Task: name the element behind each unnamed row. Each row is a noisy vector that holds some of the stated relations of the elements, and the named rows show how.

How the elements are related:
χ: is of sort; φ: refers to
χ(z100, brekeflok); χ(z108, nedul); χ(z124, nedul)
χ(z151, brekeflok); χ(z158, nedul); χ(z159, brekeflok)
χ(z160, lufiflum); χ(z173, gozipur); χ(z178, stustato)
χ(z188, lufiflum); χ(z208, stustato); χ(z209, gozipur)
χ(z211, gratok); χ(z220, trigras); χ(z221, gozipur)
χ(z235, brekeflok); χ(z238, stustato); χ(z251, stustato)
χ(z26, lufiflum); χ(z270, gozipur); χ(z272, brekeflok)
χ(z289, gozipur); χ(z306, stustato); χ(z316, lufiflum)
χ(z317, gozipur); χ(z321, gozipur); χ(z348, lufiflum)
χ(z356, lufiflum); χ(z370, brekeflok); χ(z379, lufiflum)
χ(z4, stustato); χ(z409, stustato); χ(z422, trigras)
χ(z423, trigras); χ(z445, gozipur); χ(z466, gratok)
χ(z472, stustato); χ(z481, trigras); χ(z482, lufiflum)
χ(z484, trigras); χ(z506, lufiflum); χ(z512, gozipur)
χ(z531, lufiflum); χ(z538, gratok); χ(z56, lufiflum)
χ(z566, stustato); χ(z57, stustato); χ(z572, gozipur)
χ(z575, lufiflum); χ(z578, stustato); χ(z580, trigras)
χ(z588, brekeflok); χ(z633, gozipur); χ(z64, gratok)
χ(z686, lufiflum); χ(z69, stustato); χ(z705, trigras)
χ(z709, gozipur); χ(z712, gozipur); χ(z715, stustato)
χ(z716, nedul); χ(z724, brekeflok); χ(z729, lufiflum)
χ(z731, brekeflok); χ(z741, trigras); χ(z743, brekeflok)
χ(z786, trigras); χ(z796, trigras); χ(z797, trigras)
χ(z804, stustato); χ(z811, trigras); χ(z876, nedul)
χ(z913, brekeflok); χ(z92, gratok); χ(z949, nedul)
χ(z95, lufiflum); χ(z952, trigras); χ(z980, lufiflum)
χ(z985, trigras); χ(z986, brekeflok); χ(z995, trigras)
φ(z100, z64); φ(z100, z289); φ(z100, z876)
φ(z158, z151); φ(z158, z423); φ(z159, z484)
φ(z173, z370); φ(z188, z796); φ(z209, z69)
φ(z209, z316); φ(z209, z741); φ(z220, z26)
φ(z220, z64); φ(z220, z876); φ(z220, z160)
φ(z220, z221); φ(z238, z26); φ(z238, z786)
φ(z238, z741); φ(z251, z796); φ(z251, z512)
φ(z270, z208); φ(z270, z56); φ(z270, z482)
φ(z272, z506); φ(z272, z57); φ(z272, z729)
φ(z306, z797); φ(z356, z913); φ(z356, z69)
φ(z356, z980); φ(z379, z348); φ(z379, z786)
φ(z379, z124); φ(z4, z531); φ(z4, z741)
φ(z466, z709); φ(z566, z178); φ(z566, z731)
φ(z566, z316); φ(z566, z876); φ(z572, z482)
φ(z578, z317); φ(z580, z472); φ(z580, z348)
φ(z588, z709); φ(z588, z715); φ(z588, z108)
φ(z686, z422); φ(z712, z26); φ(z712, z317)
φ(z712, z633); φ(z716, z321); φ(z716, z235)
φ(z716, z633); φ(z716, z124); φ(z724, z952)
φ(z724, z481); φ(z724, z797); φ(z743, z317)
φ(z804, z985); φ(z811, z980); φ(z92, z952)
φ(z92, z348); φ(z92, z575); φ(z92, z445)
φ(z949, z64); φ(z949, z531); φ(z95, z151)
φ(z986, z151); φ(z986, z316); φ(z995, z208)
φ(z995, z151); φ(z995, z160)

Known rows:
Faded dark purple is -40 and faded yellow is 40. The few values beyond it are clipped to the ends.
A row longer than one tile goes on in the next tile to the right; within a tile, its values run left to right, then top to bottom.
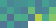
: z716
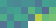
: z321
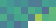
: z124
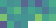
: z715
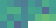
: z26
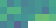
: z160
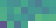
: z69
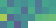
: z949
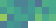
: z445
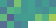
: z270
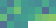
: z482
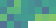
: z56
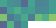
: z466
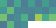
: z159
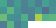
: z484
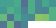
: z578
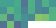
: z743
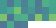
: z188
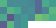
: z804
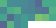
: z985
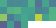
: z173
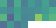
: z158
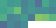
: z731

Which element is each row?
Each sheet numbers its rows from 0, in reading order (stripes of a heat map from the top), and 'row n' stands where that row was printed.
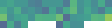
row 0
z980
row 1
z572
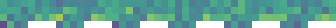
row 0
z209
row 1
z422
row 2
z316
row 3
z423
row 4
z208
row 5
z64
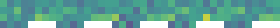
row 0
z151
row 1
z221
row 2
z4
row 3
z370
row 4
z876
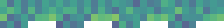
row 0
z100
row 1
z566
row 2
z709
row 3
z220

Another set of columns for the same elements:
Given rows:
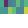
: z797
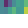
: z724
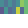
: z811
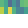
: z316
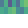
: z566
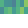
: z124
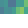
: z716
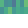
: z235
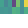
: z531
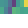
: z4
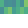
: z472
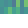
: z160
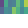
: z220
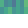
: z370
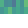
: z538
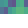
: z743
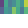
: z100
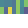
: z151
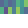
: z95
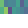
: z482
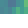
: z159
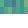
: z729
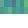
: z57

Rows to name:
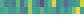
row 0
z208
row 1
z741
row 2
z379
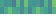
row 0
z221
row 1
z289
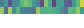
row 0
z986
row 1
z317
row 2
z238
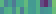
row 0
z913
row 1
z709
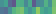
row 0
z712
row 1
z952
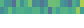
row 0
z633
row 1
z69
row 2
z786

